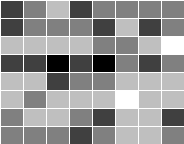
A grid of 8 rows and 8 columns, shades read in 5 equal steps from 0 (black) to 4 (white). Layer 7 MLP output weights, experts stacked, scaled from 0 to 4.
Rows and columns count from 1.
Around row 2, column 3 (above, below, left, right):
3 3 2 2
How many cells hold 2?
23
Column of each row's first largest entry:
3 6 8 6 1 6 2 6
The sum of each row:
15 14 23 8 20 24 18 17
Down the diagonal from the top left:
1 2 3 1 2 4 3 2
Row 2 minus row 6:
-2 0 -1 -1 -2 -1 -2 -1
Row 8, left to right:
2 2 2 1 2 3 3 2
